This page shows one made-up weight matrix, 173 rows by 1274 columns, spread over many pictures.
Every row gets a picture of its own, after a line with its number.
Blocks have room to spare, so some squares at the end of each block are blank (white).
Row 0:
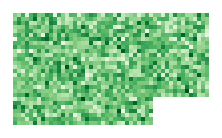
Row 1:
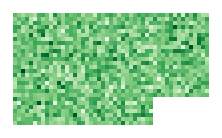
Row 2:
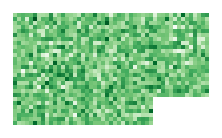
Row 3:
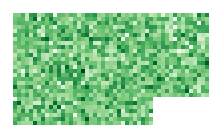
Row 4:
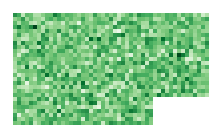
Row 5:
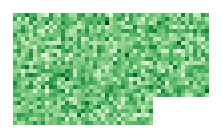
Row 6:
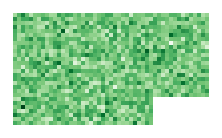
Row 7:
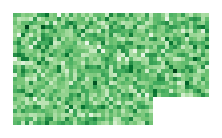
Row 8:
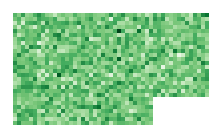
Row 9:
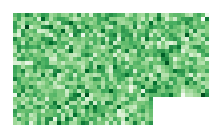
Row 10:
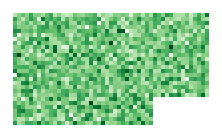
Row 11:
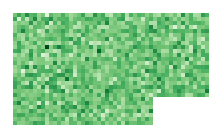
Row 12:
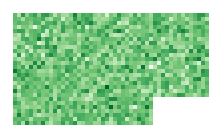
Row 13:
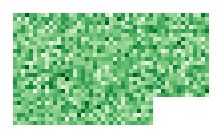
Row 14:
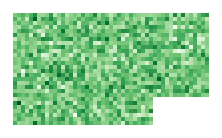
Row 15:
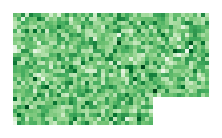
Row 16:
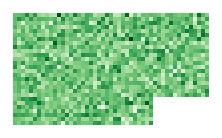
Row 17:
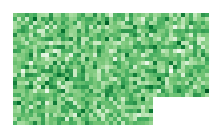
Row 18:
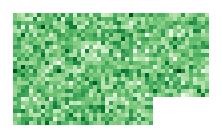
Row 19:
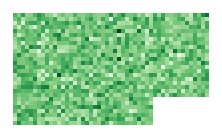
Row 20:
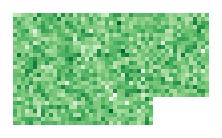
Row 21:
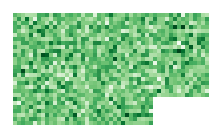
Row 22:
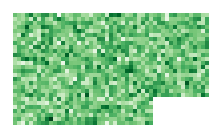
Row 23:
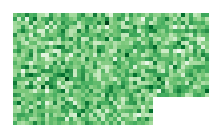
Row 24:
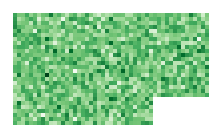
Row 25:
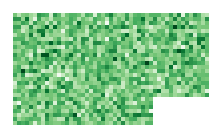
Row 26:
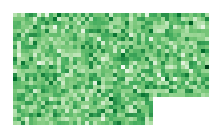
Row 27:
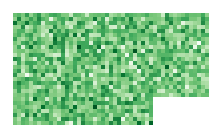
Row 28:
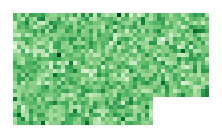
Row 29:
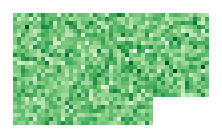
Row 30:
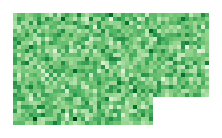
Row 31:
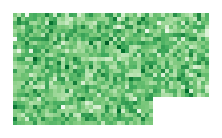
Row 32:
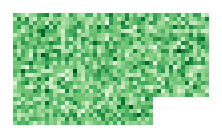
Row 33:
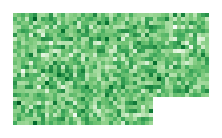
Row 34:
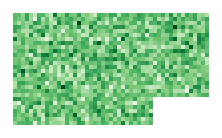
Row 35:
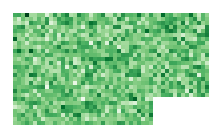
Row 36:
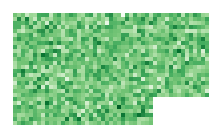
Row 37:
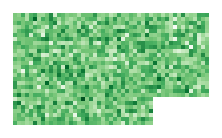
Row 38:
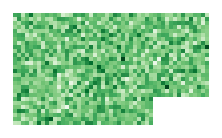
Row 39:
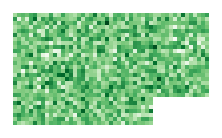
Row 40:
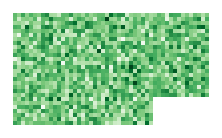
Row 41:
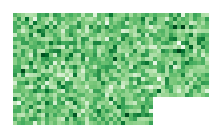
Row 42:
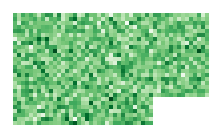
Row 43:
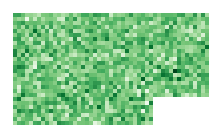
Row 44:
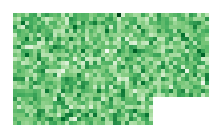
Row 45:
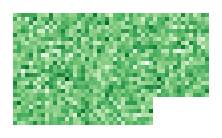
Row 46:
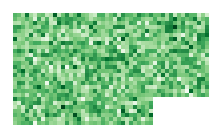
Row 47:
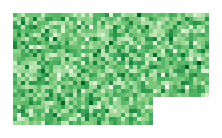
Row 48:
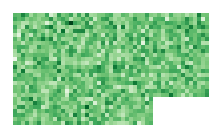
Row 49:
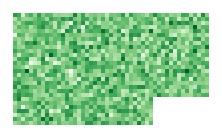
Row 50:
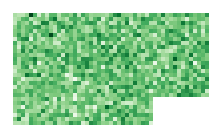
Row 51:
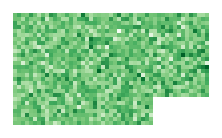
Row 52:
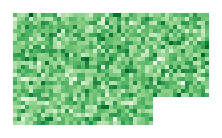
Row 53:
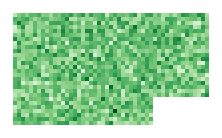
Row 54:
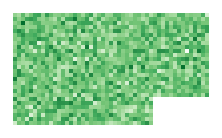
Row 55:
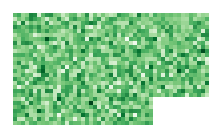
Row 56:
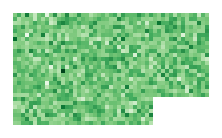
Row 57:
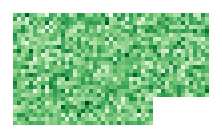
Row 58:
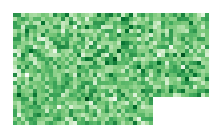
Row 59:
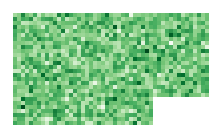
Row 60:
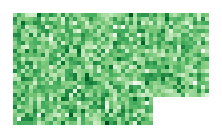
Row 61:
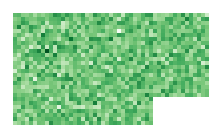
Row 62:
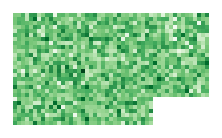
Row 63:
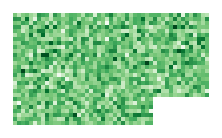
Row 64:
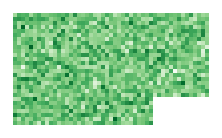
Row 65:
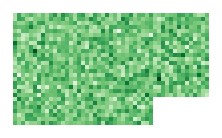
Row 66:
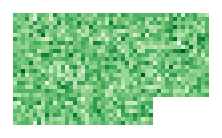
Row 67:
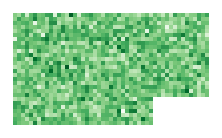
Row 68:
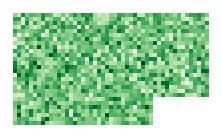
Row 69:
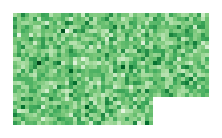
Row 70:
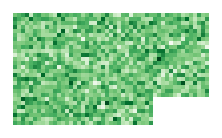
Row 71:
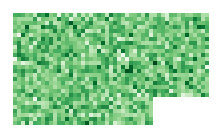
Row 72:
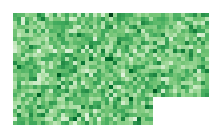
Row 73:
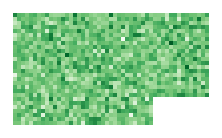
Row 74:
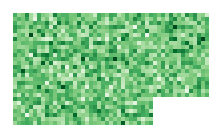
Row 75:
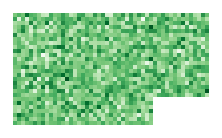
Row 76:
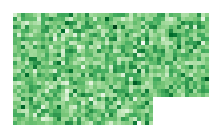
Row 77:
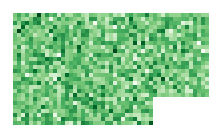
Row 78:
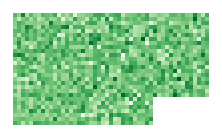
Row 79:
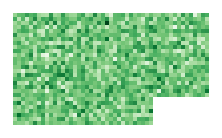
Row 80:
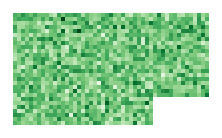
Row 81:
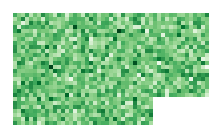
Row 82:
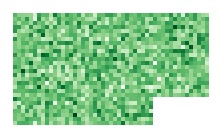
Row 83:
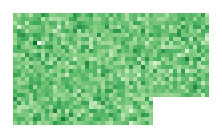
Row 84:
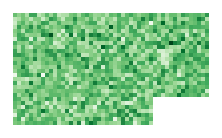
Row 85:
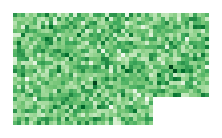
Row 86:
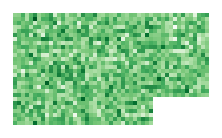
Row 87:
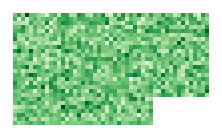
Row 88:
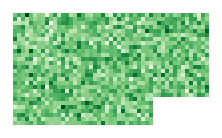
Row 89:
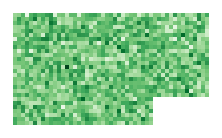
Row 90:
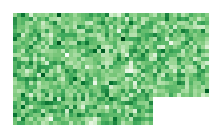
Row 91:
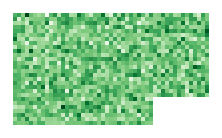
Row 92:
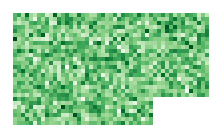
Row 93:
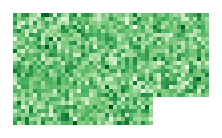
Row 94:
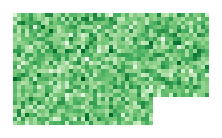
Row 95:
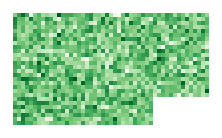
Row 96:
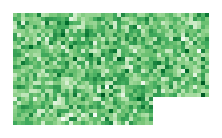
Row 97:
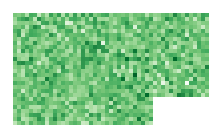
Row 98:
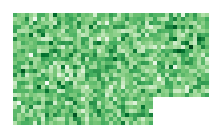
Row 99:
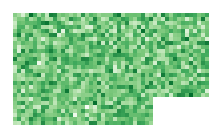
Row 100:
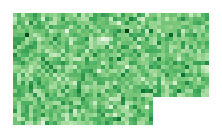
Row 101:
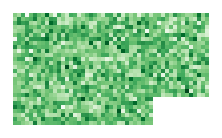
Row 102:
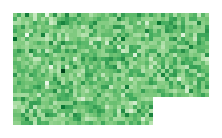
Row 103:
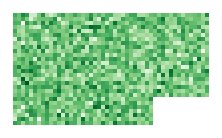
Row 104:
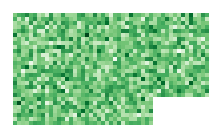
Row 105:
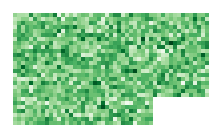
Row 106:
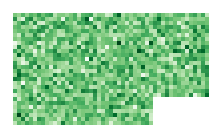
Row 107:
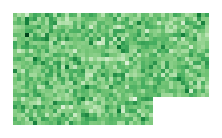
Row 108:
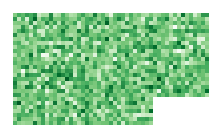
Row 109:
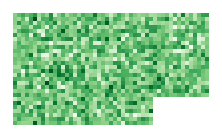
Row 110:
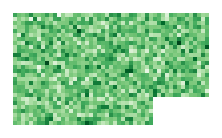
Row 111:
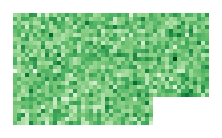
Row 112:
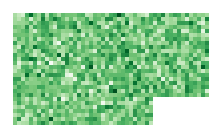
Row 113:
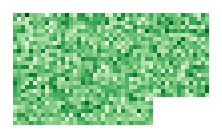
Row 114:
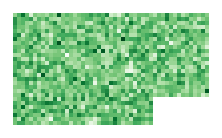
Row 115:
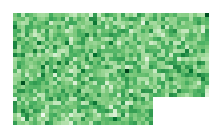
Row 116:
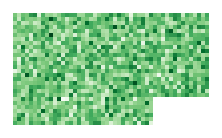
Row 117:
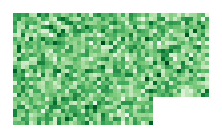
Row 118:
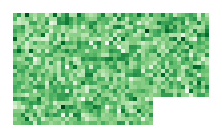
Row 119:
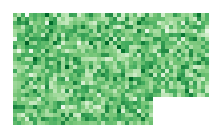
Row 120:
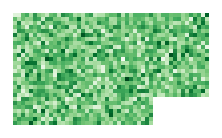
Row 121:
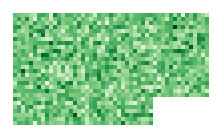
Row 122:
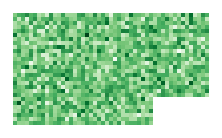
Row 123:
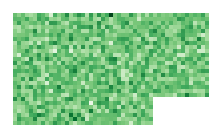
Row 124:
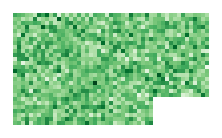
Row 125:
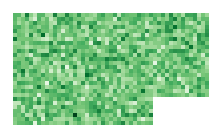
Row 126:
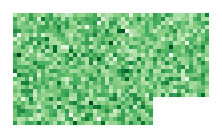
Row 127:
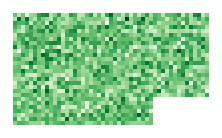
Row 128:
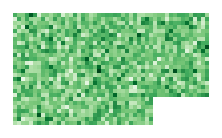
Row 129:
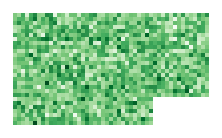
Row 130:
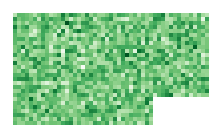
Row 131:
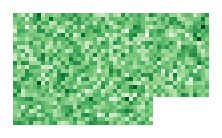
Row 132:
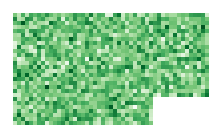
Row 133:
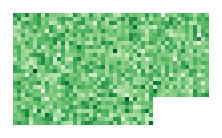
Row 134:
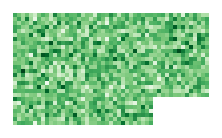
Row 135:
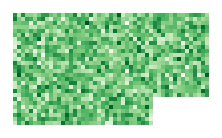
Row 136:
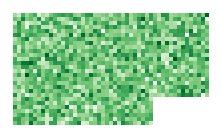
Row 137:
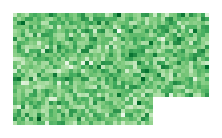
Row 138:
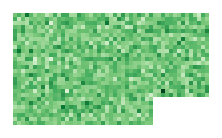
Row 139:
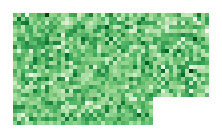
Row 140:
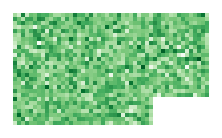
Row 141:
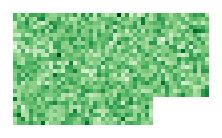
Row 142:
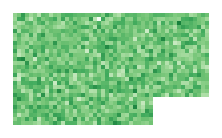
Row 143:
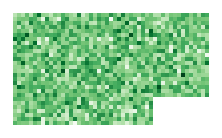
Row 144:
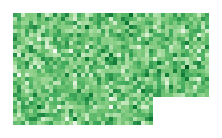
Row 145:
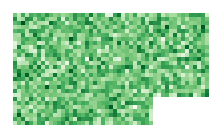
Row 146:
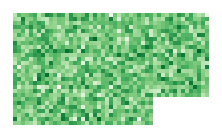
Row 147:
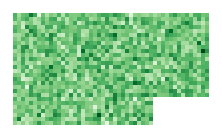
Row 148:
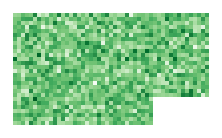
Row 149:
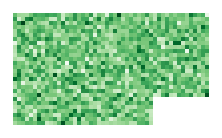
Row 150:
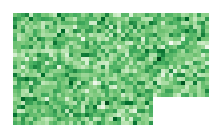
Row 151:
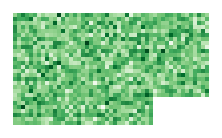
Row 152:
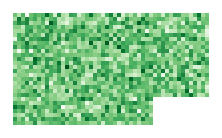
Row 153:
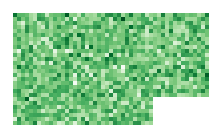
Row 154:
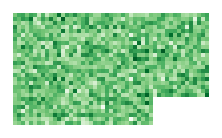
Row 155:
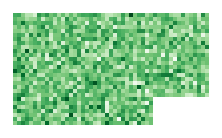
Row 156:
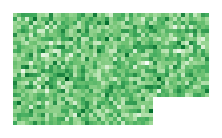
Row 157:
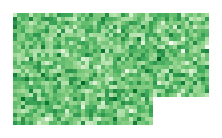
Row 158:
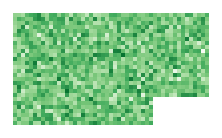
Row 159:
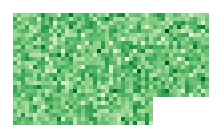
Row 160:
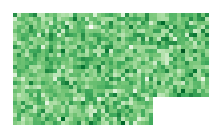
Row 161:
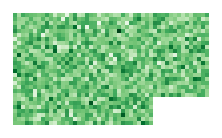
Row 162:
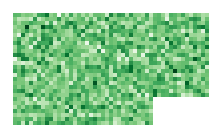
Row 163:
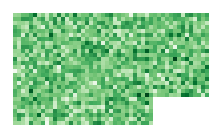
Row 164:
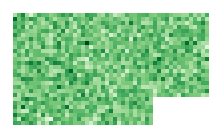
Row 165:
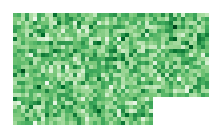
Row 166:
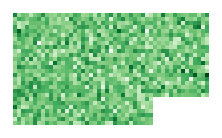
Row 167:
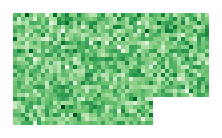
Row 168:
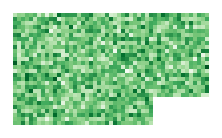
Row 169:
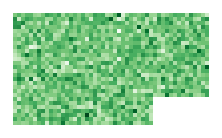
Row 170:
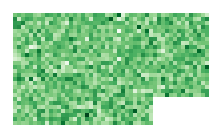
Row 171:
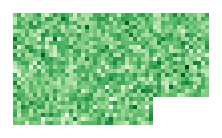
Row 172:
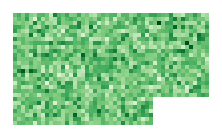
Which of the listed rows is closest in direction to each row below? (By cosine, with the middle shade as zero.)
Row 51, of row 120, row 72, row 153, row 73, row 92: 153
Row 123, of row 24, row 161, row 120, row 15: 15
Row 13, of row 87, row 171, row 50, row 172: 87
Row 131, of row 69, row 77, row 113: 77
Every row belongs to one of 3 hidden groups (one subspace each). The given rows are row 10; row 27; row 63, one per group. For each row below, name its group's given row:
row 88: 63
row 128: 27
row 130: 27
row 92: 63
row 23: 63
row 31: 63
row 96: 10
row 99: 27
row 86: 63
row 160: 27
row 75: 63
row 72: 10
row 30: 10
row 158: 27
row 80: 27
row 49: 27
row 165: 63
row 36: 63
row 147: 27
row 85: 27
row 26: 27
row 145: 10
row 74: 63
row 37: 63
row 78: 27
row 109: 63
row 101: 63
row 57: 63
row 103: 10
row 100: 10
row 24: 10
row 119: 63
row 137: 10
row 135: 10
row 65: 10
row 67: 63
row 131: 27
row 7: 27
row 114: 27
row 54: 10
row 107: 63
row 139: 63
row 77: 27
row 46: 63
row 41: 63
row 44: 10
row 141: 10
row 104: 63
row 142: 10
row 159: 27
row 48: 27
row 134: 63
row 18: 27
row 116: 27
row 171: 10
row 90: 27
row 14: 63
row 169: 10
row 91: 63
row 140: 10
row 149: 10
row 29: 27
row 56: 63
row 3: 63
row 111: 27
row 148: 27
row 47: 10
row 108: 63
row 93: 10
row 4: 10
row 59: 27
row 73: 27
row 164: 27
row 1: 63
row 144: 10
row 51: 10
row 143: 10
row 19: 10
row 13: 63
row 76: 27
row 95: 27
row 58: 10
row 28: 10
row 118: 63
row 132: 10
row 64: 27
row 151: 27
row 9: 27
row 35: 63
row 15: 10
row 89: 63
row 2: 63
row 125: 63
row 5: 63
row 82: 63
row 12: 10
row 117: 27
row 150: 27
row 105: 27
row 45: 63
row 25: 63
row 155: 27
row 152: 63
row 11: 63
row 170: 10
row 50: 27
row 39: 63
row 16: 27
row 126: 10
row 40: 27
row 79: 63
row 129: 63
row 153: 10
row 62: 63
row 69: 27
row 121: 63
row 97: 27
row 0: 63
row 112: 27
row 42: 10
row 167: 63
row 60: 27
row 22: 27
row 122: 63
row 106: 10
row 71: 27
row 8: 10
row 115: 10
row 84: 27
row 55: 10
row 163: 27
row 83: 10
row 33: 63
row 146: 10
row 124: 27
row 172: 63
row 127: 63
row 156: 63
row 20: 27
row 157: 27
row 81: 10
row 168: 27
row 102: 63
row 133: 27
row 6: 27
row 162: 27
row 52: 27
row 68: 10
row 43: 27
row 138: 63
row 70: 27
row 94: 10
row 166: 10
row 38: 27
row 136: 27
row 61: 10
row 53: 10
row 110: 27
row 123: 10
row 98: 63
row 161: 10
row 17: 63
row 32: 63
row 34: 63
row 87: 63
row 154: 27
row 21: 63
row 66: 63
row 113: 63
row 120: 27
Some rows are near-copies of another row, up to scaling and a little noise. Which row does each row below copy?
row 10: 126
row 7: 162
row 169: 170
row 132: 145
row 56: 102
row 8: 19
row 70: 150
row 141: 28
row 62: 3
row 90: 114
